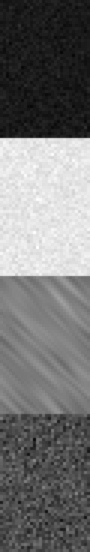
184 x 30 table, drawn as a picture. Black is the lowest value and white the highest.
It is made of 4 by 1 panels. Panel 1,1: very low, fine-grained, faint in contrast. Panel 2,1: very high, fine-grained, faint in contrast. Panel 3,1: middling, slanting down to the right, faint in contrast. Panel 4,1: low, fine-grained.
